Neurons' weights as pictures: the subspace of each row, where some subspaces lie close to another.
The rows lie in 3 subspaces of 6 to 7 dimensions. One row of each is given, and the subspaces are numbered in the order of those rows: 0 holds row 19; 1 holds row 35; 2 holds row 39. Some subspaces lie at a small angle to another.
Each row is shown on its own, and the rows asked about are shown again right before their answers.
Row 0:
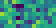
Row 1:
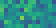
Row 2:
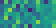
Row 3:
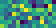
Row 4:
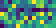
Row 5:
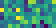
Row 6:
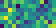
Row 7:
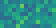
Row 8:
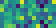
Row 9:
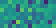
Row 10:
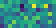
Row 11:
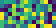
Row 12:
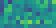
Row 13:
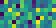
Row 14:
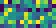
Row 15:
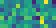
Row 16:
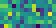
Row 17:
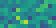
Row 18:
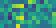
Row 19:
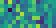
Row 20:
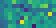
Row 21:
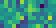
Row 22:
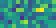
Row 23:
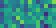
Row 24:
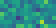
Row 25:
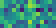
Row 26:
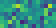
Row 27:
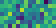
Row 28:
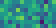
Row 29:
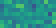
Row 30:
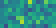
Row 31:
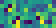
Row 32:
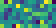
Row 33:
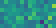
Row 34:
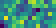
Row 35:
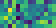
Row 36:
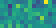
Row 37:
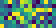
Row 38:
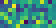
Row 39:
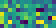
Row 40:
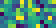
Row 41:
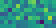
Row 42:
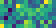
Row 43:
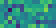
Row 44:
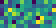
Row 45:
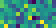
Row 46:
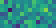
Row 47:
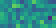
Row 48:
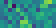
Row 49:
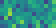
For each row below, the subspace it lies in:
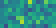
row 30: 1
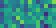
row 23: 1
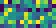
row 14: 0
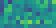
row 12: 0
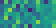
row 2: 0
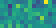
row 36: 0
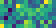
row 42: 1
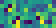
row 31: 0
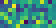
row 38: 2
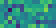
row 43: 2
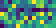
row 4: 2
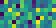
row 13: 0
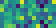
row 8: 0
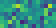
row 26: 2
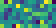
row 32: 0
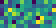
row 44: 0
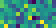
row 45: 2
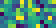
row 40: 1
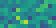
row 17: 2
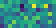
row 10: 1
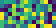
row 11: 2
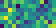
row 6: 1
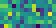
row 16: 2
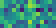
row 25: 2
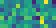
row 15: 0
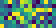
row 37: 2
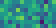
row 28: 0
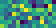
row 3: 0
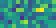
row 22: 2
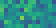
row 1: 0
